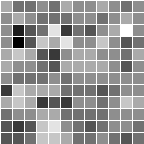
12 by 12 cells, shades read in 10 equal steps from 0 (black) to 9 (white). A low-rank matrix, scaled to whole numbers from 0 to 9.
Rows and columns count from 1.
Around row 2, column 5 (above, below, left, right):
4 8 4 4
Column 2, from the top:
4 6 1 0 7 5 4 7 7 5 2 3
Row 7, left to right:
5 4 4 4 5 4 5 5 5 5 5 5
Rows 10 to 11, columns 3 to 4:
5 6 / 3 7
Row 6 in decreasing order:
6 6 6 6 6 5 5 5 5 4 3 3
